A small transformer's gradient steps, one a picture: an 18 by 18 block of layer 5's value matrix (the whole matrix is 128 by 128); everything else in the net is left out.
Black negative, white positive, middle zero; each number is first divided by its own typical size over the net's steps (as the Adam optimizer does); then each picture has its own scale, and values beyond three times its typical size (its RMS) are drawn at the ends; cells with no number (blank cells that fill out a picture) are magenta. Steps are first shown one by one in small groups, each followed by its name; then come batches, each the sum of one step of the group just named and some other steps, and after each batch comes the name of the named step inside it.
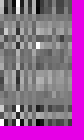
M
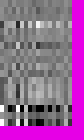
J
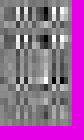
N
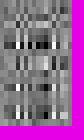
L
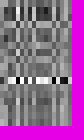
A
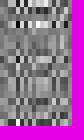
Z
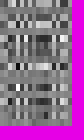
L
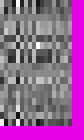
M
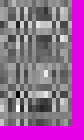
J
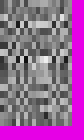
Z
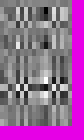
N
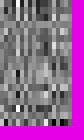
M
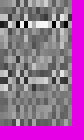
Z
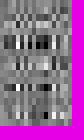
L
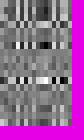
A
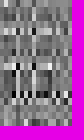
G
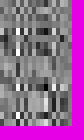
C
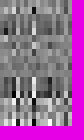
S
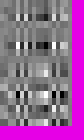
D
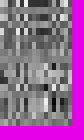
C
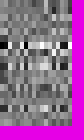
G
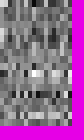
G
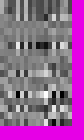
D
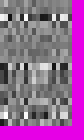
G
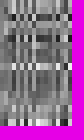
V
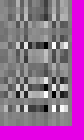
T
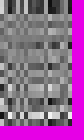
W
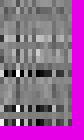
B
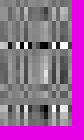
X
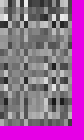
W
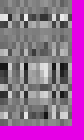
X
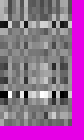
W
